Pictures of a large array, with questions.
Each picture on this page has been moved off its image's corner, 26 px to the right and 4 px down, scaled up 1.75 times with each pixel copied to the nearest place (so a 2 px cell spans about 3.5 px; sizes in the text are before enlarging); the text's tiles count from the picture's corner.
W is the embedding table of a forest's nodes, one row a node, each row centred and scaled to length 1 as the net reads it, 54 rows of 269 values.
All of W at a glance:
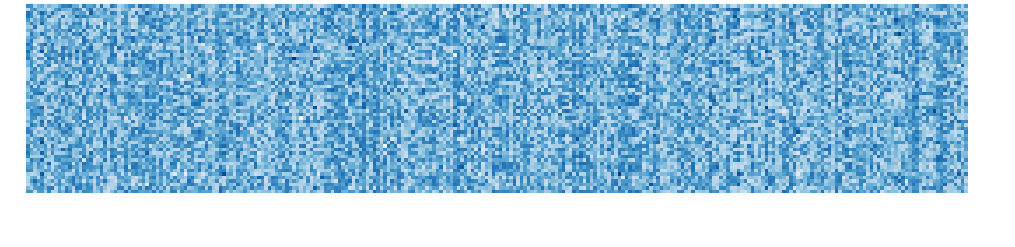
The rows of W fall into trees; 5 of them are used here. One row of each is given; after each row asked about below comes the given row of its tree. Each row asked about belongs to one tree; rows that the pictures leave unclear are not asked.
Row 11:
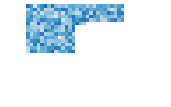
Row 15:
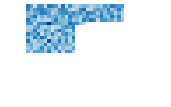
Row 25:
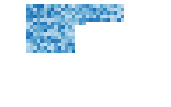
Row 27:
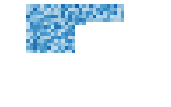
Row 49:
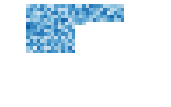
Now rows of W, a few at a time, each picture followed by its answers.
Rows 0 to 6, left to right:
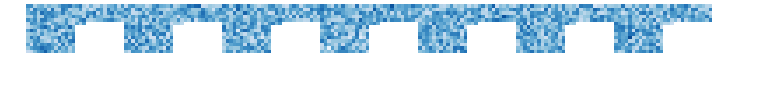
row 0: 27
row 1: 49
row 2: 11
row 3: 15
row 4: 49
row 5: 49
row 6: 49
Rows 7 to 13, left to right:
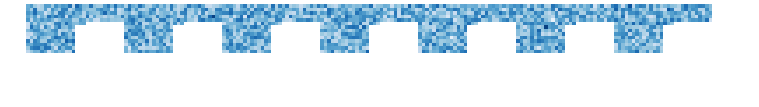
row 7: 27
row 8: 49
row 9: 27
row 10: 27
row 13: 15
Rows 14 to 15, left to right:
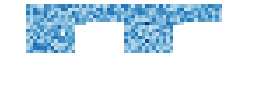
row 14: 27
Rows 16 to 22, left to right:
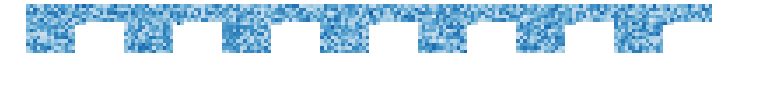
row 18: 49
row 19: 49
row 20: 27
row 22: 11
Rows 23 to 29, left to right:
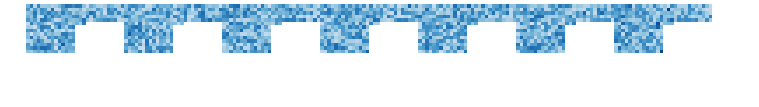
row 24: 49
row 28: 27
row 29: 25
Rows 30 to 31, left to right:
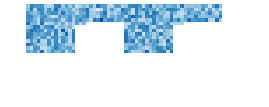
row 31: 25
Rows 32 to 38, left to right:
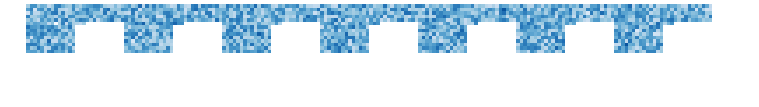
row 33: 15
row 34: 49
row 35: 27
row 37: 27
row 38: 25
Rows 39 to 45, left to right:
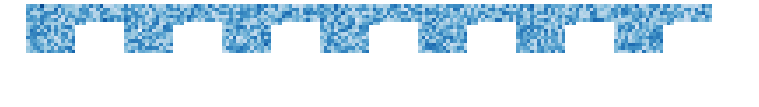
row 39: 49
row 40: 11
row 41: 27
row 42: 11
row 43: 27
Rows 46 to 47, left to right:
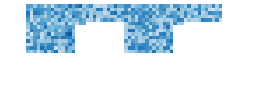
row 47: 27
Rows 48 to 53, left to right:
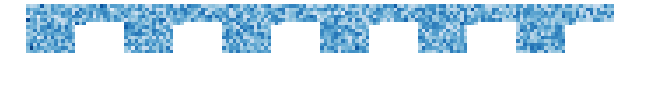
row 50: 49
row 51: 49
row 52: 25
